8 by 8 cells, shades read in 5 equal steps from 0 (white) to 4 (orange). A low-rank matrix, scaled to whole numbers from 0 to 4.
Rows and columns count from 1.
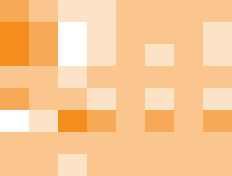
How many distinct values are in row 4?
2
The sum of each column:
20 17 11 13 16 15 16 14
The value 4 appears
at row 2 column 1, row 3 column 1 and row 6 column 3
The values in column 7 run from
2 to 2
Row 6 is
0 1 4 3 2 3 2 3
